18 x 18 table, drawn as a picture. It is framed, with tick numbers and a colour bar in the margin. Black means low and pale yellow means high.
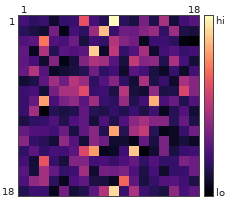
Calmest part: bottom right. Mirror symmetry: none. Slope: none. Seam: none. Grain: fine. Histogram: skewed, a long tail of high values.
